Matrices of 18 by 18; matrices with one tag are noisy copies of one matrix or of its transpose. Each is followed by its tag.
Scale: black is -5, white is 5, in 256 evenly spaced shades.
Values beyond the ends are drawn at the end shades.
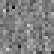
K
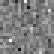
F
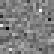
F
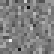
F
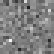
F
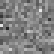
F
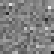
K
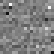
K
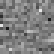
F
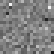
K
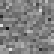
F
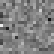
F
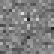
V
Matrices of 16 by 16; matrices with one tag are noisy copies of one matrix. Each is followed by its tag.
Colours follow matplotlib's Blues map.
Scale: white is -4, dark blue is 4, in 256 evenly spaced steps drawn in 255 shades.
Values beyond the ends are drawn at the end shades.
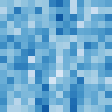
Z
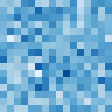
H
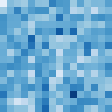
Z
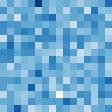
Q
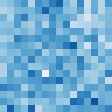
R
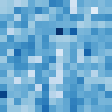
Z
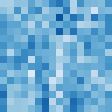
Z
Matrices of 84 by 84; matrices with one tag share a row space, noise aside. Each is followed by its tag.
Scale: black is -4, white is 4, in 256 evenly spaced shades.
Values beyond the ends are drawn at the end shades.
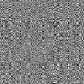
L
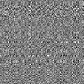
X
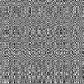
X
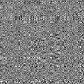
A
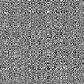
X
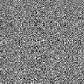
A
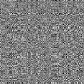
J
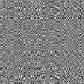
A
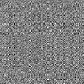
X
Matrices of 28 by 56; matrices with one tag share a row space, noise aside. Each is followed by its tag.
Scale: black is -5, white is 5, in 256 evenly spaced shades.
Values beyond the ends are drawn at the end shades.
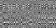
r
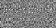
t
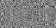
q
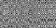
r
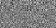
q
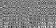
r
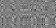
q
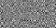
q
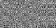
r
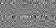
q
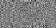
q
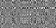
q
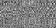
t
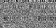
r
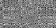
r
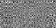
t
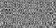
t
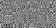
t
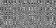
t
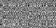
r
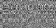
r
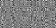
q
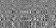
q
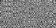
t
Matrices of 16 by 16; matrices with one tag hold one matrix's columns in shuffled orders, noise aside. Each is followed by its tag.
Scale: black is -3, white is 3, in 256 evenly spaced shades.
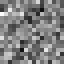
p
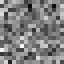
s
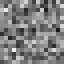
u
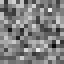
u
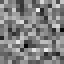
u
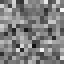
u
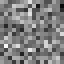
s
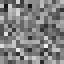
s
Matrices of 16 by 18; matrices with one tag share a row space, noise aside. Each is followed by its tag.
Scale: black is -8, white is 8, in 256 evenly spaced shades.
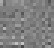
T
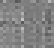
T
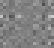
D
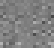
D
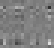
T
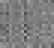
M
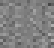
D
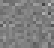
D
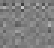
T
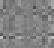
D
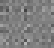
M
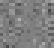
D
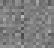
T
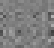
D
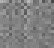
M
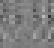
D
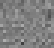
T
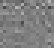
T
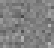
T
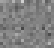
T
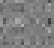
T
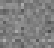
T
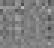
T
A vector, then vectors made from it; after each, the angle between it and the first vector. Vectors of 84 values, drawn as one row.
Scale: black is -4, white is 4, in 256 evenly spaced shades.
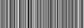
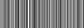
nearly opposite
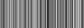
partly aligned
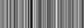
partly aligned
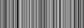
partly opposed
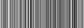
partly aligned
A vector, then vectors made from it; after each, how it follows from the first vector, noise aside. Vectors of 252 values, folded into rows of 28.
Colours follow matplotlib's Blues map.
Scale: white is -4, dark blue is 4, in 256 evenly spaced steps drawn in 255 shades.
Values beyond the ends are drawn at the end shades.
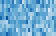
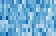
copied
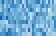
copied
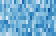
negated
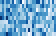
scaled up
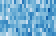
negated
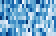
scaled up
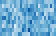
wrapped around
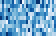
scaled up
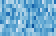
wrapped around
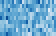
copied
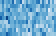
copied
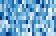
scaled up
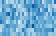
wrapped around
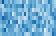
wrapped around
